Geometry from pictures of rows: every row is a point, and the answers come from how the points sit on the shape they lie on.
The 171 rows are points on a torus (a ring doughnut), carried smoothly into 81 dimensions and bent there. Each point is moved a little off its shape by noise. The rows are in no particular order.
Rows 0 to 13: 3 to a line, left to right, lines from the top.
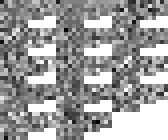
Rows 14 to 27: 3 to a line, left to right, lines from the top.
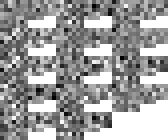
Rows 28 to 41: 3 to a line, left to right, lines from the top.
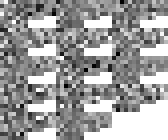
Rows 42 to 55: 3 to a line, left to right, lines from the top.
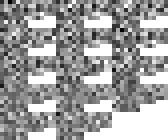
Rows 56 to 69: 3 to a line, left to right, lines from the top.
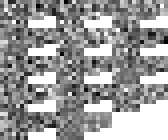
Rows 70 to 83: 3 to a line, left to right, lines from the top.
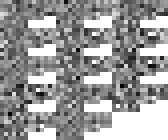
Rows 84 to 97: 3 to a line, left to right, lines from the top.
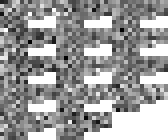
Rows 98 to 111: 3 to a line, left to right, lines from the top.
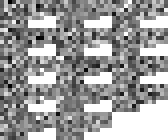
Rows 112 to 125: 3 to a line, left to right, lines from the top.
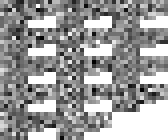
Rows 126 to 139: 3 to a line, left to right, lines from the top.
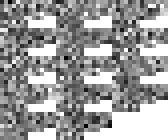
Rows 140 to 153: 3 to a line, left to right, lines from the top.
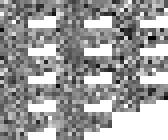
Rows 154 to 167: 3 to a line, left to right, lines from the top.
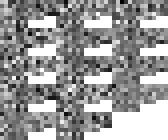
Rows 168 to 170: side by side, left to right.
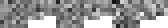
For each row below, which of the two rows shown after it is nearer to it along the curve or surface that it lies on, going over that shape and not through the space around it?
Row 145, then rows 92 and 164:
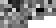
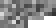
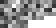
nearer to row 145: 92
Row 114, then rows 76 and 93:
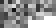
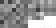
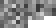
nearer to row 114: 93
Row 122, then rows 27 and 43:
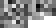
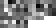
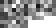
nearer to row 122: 27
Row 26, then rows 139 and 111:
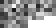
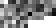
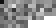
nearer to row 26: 111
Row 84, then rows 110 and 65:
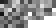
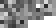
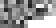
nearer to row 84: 110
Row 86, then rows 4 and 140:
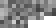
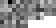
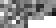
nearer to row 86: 4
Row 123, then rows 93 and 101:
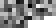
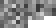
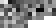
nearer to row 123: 101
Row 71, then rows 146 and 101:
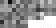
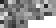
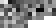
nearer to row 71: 146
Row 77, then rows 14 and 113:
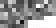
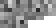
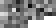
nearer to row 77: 113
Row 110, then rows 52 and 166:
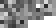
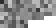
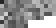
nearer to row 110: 166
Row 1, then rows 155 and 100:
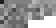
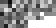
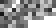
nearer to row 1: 155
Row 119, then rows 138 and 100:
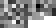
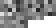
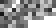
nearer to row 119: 138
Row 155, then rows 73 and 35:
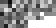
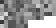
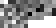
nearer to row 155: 73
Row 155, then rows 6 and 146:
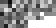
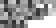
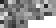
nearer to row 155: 146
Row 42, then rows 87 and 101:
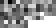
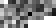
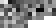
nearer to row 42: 87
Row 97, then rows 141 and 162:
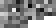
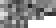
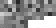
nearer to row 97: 141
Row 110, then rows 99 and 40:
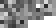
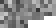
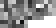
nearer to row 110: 40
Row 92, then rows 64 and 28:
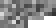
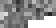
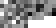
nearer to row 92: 28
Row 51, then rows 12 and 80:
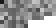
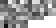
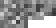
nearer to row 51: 12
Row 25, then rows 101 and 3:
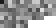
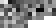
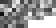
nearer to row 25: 3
